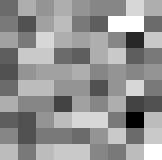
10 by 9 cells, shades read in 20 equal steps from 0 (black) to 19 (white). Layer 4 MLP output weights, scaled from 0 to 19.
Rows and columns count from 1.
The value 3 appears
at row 3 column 8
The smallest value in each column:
6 6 9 5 7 6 9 0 6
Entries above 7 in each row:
9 7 8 6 8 8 6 6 8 9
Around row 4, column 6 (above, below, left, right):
13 10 7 15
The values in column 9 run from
6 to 19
